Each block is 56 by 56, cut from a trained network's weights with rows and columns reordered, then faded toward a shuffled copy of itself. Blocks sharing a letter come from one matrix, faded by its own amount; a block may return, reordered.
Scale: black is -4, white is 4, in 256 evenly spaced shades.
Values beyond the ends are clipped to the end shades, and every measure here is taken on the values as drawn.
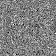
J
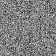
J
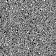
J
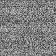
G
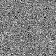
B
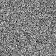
J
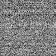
G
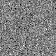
J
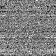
G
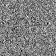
J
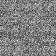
G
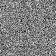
J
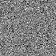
B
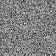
B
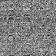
G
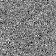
B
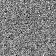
J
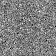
J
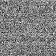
G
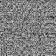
G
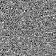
B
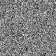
B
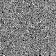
J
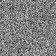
J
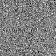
B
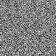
B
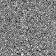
B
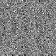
B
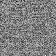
G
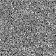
B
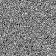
B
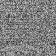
G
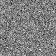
J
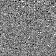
J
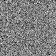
J
